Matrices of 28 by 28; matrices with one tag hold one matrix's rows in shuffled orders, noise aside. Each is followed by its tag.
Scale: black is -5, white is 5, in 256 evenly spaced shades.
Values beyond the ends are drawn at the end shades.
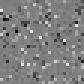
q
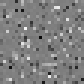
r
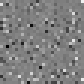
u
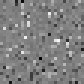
r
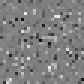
r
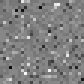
r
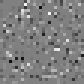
r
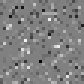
r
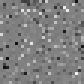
q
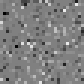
q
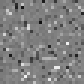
r
